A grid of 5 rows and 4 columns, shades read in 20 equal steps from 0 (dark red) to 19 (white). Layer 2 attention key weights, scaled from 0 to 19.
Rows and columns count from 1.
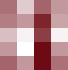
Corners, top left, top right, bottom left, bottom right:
8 11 7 8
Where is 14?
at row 3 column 1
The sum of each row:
41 34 54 41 26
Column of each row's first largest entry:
2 4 2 2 2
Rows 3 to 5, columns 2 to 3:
18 4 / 19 0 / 11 0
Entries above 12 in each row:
1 0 3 1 0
